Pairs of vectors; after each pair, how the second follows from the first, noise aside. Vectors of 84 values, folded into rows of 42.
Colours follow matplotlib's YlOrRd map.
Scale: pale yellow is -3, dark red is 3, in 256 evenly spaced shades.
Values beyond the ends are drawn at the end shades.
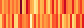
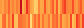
shrunk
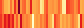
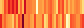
wrapped around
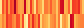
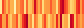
sign-scrambled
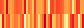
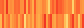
shrunk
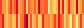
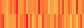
shrunk
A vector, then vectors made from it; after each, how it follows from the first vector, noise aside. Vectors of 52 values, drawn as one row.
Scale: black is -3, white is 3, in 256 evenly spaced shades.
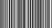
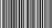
reversed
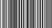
reversed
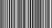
copied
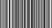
sign-scrambled
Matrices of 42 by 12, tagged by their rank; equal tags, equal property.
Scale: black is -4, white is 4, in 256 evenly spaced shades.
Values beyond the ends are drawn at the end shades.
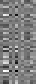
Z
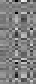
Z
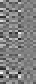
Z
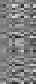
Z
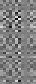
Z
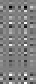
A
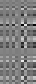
A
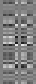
A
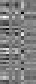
Z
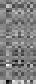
Z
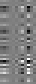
A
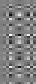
A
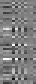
Z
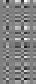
A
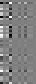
A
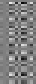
A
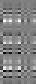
A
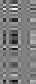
A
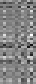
Z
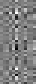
Z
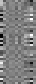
Z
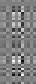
A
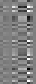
A
